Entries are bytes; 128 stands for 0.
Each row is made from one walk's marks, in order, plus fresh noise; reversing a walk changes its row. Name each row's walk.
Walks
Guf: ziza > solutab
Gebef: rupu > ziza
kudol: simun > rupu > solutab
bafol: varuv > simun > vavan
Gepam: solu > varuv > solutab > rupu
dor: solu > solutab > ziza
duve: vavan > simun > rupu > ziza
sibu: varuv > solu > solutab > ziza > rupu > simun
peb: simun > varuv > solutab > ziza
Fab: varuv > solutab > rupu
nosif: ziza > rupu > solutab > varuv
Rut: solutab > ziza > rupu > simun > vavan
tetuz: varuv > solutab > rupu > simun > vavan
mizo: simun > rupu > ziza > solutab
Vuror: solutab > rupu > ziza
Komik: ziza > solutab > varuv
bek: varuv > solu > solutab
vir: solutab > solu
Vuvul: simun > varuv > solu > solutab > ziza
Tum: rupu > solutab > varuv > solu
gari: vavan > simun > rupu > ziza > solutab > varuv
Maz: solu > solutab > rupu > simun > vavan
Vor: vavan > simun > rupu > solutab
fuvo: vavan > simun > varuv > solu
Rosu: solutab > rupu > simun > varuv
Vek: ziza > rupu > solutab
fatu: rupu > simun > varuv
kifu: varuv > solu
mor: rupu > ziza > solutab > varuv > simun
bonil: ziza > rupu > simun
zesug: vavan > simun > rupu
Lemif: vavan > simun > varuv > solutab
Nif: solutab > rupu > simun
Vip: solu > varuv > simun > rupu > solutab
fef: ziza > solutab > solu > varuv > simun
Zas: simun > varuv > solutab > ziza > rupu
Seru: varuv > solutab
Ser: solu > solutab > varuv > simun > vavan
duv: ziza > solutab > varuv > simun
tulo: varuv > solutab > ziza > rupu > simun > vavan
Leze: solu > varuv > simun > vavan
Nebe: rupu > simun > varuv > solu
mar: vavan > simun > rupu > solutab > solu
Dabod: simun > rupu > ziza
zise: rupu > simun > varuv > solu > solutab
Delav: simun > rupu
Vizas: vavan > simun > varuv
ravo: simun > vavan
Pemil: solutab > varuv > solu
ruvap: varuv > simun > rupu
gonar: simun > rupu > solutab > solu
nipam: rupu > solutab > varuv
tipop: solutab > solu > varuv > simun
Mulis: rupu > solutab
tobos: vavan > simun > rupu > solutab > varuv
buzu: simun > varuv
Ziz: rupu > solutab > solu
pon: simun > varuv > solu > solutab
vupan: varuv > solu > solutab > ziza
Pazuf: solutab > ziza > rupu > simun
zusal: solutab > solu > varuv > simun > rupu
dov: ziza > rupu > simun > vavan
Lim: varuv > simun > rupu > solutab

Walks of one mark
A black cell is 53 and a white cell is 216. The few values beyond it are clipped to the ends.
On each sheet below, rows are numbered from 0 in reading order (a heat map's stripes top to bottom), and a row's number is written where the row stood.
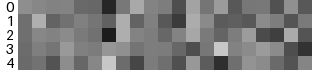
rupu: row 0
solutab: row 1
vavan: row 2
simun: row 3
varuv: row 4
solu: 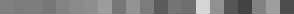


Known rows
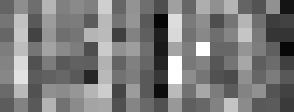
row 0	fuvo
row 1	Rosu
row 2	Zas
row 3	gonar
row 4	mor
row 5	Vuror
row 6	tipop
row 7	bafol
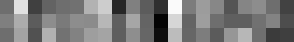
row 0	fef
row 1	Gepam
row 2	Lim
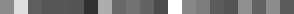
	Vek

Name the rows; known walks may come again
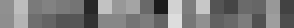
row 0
Ziz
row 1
Gebef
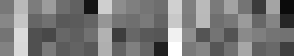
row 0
duve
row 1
bonil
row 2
Guf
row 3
mor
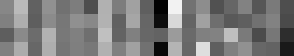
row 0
Tum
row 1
Gepam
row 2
Vizas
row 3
zise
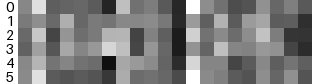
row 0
Vuror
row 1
fatu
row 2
Zas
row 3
pon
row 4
Mulis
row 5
Vek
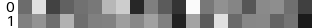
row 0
fef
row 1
Nebe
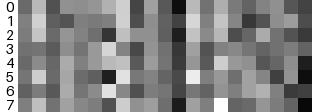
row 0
tipop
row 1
dor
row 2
Nif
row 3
kifu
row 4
Leze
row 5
gari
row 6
buzu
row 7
gonar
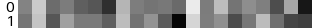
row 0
dov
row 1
Rosu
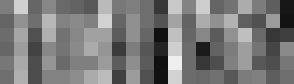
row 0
mizo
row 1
fuvo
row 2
Lim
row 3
Seru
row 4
Fab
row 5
Pemil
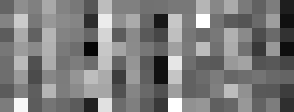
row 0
ravo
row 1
Maz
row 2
Lemif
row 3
zesug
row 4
tetuz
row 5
bek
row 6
bafol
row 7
Rut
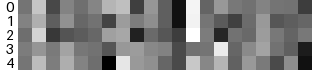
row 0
sibu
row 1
nipam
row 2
Komik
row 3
Delav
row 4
Vor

